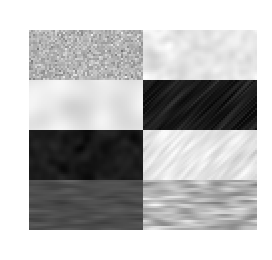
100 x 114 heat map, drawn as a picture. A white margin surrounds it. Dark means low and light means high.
It is made of 4 by 2 panels. Panel 1,1: high, fine-grained. Panel 1,2: very high, blotchy, faint in contrast. Panel 2,1: very high, smooth, faint in contrast. Panel 2,2: very low, slanting up to the right, faint in contrast. Panel 3,1: very low, blotchy, faint in contrast. Panel 3,2: very high, slanting up to the right, faint in contrast. Panel 4,1: low, streaked across, faint in contrast. Panel 4,2: high, streaked across.
